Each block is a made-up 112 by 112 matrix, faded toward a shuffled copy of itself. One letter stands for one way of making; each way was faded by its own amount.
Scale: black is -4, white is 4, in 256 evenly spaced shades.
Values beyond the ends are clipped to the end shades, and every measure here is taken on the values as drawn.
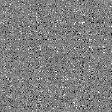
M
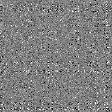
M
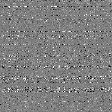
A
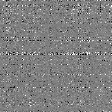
A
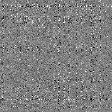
M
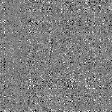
M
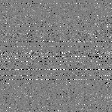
A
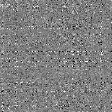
M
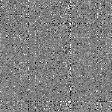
M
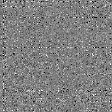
M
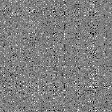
M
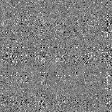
M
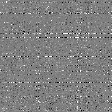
A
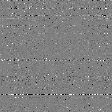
A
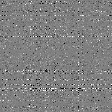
A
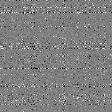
A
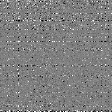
A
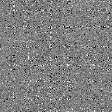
M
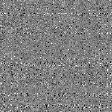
M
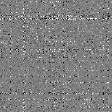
A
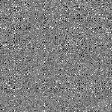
M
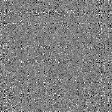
M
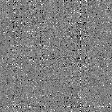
M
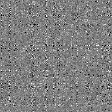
M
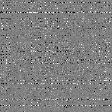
A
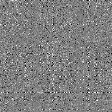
M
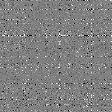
A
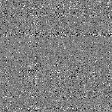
M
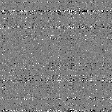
A
